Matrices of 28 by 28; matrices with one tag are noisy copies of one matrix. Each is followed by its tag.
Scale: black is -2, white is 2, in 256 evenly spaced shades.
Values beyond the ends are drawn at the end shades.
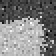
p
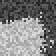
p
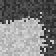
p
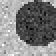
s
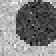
s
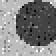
s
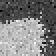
p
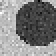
s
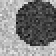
s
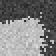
p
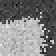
p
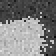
p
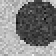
s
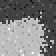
p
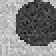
s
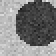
s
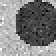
s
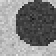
s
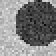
s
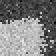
p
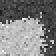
p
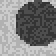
s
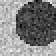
s
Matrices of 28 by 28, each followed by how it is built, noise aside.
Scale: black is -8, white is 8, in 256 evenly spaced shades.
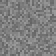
noise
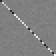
diagonal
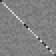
diagonal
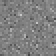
noise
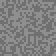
noise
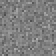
noise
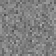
noise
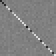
diagonal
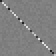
diagonal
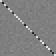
diagonal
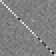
diagonal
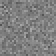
noise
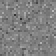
noise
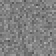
noise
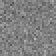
noise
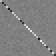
diagonal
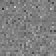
noise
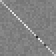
diagonal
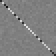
diagonal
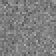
noise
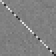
diagonal
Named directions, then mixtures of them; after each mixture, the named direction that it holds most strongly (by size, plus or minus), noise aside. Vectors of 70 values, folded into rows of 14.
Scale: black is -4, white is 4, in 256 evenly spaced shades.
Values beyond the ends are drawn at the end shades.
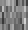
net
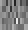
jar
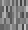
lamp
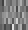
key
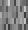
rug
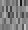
lamp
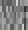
net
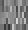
key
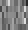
rug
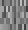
lamp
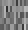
lamp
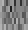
jar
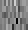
jar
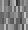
rug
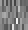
jar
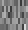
lamp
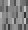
rug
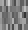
rug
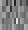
jar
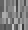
key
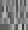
lamp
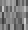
net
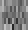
key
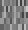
lamp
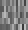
lamp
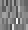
jar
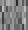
net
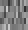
rug
